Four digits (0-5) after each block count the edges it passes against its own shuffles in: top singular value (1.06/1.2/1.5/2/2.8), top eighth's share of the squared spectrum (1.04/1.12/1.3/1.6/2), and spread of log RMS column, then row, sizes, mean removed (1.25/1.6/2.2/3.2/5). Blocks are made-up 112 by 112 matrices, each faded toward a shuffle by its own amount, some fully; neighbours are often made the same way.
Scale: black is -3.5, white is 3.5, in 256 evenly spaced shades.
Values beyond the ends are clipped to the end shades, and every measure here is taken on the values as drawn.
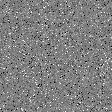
0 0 0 0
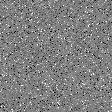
0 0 0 0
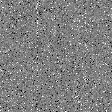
2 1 1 0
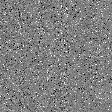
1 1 1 0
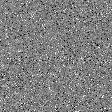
0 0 0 1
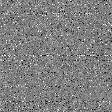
2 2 0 2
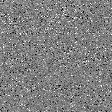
1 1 0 2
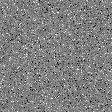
0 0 0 0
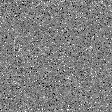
0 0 0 1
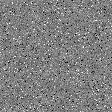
0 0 0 0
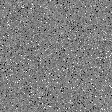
0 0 0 0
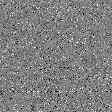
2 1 0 1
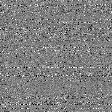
2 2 0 4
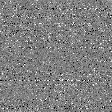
2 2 0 3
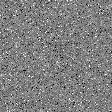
2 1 0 0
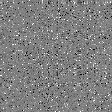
4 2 1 1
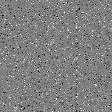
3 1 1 0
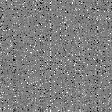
4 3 2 1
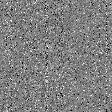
1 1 2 0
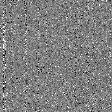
2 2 3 0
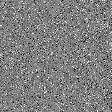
0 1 1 0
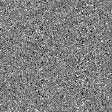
1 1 2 0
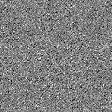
3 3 1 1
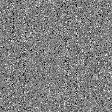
1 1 2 0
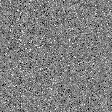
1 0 1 0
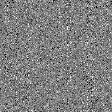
1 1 3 0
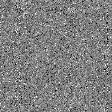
1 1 2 0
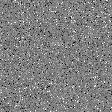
2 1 0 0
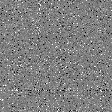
3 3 1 1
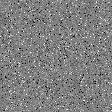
2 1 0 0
